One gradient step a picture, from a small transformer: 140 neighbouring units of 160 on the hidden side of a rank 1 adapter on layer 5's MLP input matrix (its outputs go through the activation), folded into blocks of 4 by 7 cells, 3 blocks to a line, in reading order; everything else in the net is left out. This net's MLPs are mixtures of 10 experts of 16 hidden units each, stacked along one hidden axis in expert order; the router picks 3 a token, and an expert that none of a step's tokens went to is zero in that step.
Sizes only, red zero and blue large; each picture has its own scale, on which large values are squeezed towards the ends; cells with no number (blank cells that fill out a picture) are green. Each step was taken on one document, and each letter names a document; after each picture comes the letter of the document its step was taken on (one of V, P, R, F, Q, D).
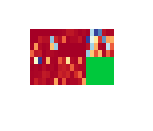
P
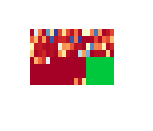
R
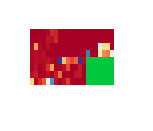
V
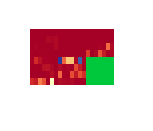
V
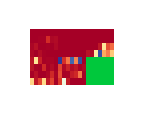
V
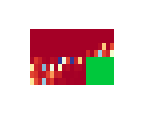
V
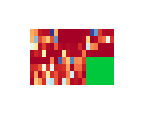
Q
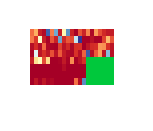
R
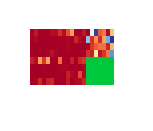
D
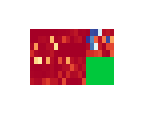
P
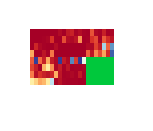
V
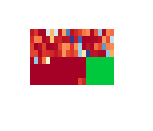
R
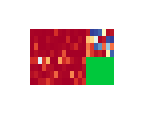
D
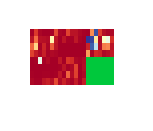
P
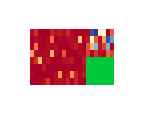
D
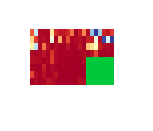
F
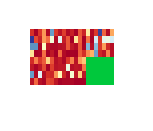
F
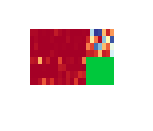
D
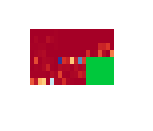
V
